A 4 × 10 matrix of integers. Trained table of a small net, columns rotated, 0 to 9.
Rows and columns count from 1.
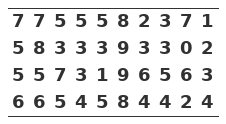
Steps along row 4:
same down down up up down same down up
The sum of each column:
23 26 20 15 14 34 15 15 15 10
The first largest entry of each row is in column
6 6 6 6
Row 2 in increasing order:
0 2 3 3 3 3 3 5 8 9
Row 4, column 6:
8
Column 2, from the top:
7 8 5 6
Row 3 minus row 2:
0 -3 4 0 -2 0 3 2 6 1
